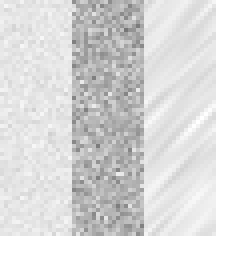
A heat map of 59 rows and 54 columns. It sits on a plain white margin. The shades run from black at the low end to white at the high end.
The table splits into one row of 3 panels. Panel 1,1: very high, fine-grained, faint in contrast. Panel 1,2: high, fine-grained. Panel 1,3: very high, slanting up to the right, faint in contrast.
